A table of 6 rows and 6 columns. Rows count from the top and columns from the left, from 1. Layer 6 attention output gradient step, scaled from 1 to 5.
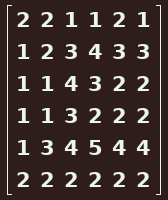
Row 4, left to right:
1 1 3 2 2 2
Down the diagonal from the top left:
2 2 4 2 4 2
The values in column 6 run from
1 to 4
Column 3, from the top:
1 3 4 3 4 2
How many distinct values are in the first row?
2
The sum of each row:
9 16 13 11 21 12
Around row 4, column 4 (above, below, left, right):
3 5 3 2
